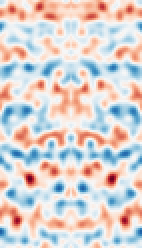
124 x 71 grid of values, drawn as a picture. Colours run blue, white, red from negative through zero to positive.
Histogram: bell-shaped. Mirror symmetry: left to right. Slope: none. Average level on the scale: 50%. Stripes: horizontal, repeating 6 times.
